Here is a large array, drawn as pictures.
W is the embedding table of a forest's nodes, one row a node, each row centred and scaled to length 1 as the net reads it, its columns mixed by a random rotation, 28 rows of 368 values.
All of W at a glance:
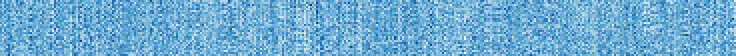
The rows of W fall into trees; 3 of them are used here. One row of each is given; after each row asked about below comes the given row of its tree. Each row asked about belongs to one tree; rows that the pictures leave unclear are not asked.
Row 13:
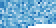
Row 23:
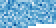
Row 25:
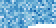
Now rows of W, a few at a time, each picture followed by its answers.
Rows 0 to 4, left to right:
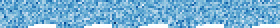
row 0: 25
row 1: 25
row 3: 25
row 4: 13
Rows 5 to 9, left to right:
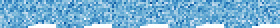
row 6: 25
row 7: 13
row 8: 25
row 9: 13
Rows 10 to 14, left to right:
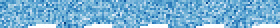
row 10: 13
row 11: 25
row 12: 23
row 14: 25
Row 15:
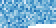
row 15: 25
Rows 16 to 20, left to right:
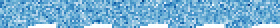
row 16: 13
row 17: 25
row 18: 13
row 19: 13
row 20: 25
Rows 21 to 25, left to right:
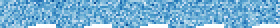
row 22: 13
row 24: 13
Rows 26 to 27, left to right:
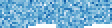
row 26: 13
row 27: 23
